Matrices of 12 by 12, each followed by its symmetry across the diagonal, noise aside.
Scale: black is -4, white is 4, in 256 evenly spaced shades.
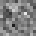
antisymmetric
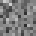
neither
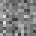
neither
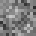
symmetric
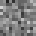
antisymmetric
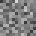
neither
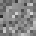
symmetric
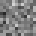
antisymmetric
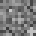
symmetric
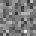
neither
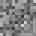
symmetric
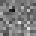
neither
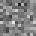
neither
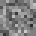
antisymmetric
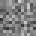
antisymmetric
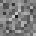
symmetric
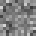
symmetric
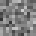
antisymmetric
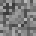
symmetric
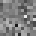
antisymmetric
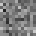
neither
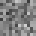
neither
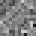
symmetric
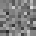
antisymmetric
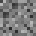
symmetric
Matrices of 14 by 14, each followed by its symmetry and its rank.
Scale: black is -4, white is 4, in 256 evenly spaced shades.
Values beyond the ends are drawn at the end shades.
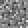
symmetric, full rank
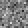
antisymmetric, full rank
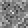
symmetric, full rank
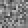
antisymmetric, full rank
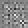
symmetric, rank three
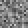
antisymmetric, full rank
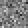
antisymmetric, full rank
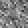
antisymmetric, full rank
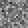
symmetric, full rank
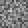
symmetric, full rank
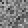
symmetric, full rank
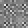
symmetric, rank three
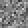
antisymmetric, full rank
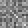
symmetric, rank three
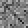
symmetric, full rank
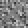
antisymmetric, full rank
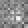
symmetric, rank three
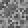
symmetric, full rank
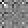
symmetric, rank three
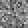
antisymmetric, full rank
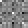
symmetric, rank three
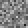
symmetric, full rank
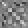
symmetric, rank three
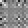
symmetric, rank three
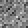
symmetric, full rank
